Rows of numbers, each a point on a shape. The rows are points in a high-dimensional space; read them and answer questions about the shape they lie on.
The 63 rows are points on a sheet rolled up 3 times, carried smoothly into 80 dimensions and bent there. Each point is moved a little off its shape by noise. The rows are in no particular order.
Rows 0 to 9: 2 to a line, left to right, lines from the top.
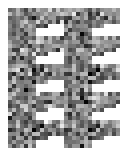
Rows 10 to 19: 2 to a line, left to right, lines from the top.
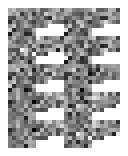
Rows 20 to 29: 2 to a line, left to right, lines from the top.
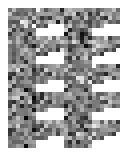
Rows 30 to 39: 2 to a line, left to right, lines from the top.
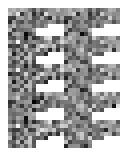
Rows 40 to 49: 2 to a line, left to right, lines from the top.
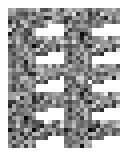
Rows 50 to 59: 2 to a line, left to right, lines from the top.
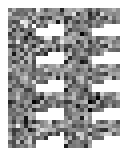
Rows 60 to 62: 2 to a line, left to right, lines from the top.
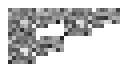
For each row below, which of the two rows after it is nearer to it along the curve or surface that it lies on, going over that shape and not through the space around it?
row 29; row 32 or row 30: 32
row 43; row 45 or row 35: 45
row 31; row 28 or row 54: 54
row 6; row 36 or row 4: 4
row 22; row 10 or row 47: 47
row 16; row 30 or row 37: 37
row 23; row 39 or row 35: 39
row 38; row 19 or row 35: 19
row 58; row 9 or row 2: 2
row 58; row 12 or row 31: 12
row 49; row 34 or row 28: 28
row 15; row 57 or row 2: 57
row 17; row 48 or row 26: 48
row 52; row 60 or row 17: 17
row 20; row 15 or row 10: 10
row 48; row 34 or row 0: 34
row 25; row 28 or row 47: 47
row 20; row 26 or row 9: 26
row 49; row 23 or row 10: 10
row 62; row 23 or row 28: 23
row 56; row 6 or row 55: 55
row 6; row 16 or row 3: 3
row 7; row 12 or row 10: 12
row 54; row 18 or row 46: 46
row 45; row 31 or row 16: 31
